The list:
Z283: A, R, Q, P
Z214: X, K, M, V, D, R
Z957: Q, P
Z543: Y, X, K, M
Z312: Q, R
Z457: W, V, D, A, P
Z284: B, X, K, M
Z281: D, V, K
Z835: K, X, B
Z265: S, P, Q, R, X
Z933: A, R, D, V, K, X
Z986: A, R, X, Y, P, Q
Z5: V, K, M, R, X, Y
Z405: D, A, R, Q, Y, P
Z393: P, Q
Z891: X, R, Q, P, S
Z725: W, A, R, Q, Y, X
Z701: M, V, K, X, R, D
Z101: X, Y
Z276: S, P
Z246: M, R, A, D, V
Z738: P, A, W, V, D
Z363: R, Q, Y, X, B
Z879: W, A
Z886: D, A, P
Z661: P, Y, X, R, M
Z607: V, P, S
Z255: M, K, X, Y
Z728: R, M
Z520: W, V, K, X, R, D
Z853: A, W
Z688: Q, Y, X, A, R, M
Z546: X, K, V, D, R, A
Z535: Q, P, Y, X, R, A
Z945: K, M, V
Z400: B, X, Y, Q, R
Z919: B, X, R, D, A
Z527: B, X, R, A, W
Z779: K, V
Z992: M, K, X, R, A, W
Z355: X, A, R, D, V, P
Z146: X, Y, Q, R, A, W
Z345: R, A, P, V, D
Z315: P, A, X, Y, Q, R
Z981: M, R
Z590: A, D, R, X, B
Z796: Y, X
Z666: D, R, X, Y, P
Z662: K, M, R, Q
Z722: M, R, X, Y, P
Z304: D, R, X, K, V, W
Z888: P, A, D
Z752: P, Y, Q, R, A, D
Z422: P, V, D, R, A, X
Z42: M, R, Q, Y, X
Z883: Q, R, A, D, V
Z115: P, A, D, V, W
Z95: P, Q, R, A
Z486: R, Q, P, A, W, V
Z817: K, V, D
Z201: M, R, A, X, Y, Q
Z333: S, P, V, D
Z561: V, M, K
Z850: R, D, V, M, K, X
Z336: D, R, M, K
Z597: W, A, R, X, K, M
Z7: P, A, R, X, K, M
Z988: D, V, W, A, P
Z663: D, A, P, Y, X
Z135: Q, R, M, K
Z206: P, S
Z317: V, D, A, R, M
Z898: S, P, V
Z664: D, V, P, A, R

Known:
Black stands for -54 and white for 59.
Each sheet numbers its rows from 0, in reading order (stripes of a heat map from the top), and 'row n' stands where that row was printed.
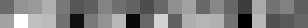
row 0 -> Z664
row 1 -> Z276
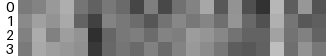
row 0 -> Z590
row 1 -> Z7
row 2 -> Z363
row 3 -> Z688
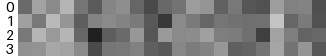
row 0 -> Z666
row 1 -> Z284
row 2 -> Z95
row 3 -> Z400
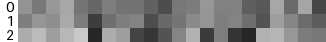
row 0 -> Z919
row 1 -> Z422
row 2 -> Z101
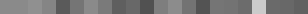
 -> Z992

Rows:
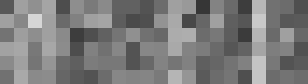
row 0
Z336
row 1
Z835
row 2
Z883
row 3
Z891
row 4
Z722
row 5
Z135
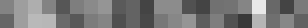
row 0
Z255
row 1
Z663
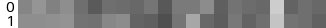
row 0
Z201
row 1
Z214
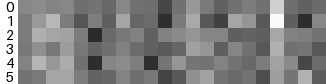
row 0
Z701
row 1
Z945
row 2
Z535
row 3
Z850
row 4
Z661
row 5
Z988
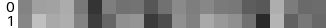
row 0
Z315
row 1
Z333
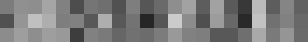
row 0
Z933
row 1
Z281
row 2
Z146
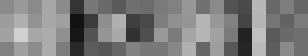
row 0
Z986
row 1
Z607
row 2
Z898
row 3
Z283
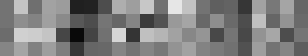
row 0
Z312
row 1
Z317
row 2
Z393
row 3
Z486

